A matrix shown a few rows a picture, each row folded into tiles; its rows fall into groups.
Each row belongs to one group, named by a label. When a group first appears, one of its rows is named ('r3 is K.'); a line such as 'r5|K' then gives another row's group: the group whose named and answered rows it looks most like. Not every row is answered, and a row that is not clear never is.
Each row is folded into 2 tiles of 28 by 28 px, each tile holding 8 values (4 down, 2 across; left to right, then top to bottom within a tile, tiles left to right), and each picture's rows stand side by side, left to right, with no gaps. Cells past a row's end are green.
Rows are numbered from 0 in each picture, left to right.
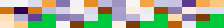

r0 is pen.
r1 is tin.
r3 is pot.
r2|tin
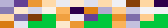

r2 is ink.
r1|pen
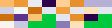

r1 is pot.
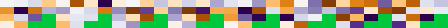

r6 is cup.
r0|pen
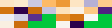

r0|pen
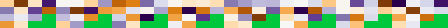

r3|pen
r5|pen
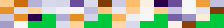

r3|tin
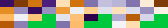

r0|ink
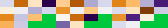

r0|ink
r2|ink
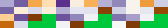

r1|tin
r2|tin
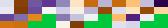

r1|tin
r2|ink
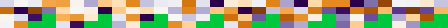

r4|pen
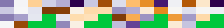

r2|cup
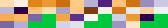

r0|cup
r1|ink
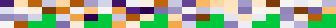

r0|tin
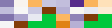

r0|tin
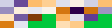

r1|pen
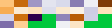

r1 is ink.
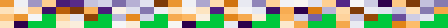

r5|pen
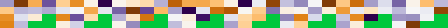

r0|ink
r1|ink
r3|cup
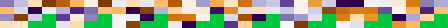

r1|cup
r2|pen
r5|tin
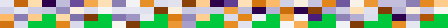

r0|ink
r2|tin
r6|tin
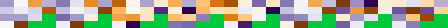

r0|tin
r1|tin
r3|cup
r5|tin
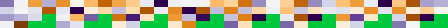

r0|tin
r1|cup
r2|ink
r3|pen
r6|ink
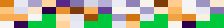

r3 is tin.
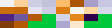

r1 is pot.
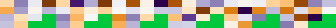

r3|ink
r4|pen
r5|pot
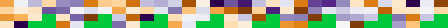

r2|pot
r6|tin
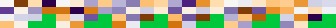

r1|pen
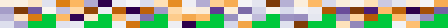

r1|ink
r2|pen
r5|tin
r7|pen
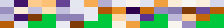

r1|tin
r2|pen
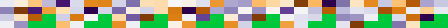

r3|pen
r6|tin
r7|pot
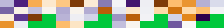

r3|pot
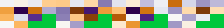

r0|pen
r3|ink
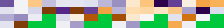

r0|tin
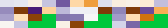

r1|tin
